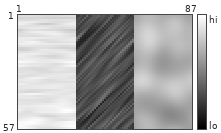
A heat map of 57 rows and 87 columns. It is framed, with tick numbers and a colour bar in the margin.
It is made of 1 by 3 panels. Panel 1,1: very high, streaked across, faint in contrast. Panel 1,2: low, slanting up to the right. Panel 1,3: high, smooth.
